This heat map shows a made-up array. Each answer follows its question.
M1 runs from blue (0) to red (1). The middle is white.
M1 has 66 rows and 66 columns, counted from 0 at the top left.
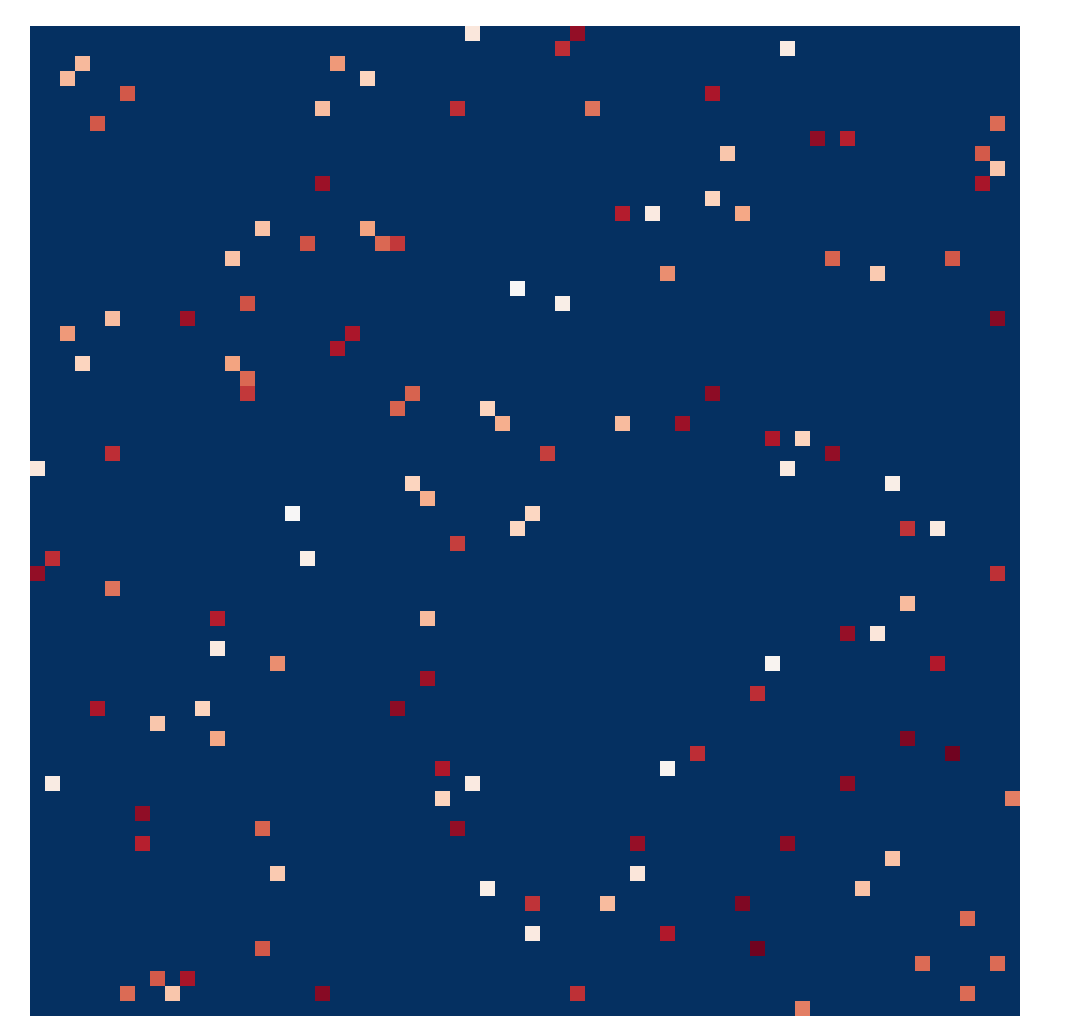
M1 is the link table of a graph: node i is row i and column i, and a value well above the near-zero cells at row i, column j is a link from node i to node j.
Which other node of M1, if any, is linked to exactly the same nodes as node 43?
node 31
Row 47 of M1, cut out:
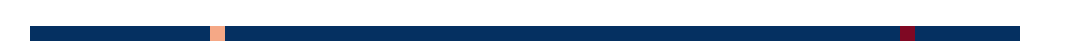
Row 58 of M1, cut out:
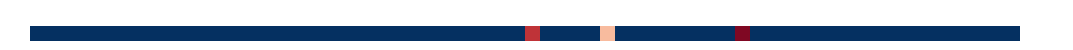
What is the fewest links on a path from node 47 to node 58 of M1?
1
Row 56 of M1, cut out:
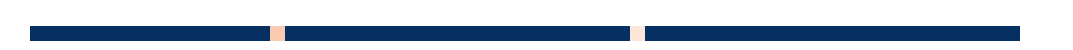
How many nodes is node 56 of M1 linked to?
2
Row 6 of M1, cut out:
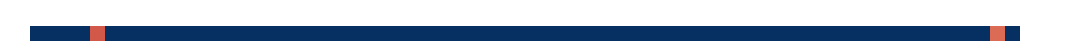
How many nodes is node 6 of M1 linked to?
2
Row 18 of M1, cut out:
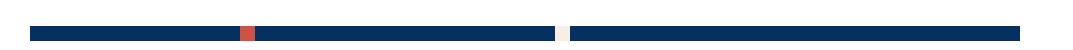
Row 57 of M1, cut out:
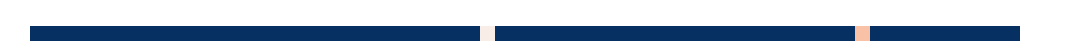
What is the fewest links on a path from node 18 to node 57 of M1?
5
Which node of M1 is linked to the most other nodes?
node 64
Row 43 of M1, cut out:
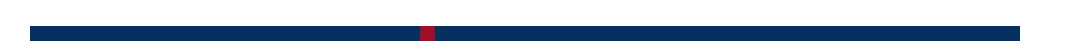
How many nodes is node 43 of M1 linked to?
1
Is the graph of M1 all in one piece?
yes
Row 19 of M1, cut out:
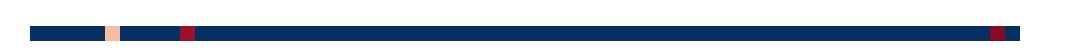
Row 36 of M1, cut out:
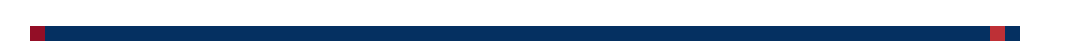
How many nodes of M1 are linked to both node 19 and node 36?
1
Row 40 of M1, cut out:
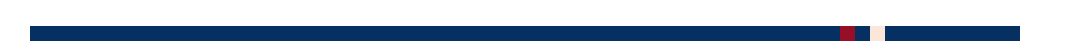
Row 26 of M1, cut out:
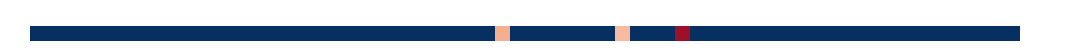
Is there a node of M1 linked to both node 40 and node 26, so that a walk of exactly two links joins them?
no
